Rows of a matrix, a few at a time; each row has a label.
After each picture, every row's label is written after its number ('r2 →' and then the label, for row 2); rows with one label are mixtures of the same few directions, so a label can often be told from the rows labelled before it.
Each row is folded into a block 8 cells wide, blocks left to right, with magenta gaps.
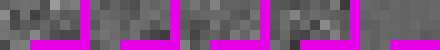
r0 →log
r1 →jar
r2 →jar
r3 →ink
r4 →jar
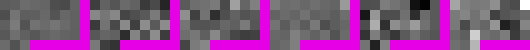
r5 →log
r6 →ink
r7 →log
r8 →ink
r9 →log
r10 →ink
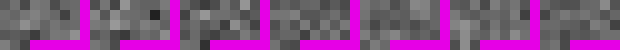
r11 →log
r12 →log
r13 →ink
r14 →ink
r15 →log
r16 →jar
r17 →ink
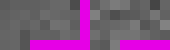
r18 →ink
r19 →ink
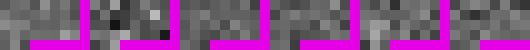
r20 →jar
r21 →log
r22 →ink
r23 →ink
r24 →jar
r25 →ink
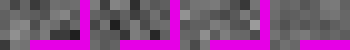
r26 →jar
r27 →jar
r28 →ink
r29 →log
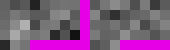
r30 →jar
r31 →ink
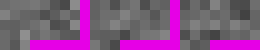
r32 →ink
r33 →log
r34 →log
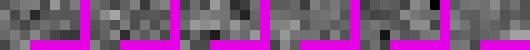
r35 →log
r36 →ink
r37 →log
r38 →jar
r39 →ink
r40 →jar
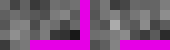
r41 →jar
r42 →jar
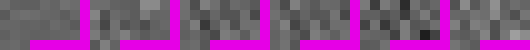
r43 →ink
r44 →log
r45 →jar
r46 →jar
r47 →jar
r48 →jar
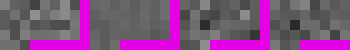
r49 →log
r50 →jar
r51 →log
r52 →jar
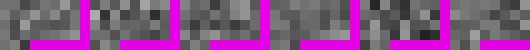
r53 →log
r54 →log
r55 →log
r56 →jar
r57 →jar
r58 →ink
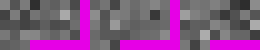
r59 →log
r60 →log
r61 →ink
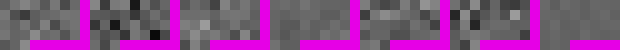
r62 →ink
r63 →jar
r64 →jar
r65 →jar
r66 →ink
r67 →log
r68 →jar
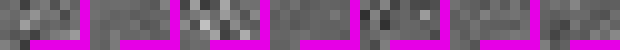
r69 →log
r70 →ink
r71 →jar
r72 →log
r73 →log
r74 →log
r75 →jar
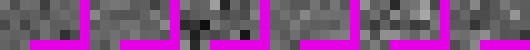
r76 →jar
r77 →ink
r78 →jar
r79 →log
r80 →log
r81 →log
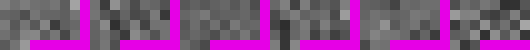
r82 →ink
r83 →jar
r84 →ink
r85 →jar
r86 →jar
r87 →ink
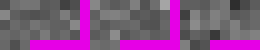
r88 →ink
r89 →ink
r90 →log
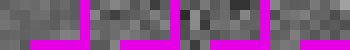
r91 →jar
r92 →ink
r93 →log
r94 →ink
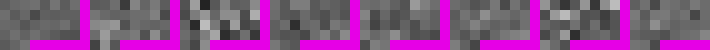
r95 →log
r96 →jar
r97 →jar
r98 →jar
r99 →log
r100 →log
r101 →ink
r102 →log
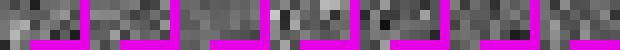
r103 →jar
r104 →ink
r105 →jar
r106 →log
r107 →log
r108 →jar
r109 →jar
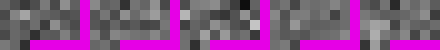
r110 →ink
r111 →log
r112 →ink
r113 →log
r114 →jar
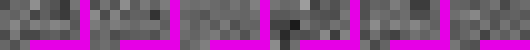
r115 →log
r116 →log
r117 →ink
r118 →jar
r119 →log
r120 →ink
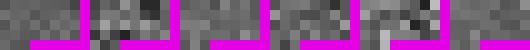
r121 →ink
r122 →log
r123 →jar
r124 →ink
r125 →ink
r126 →ink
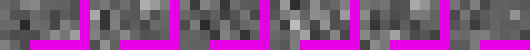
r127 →jar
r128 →log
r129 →jar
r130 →jar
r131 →log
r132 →log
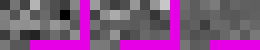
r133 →log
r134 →ink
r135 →jar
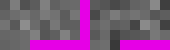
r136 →jar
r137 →ink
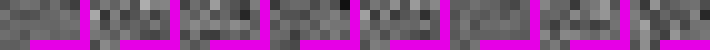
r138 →ink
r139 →log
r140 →log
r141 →ink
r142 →log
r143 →log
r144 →log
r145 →jar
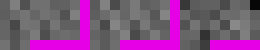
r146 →jar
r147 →jar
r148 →ink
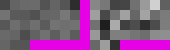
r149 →ink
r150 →log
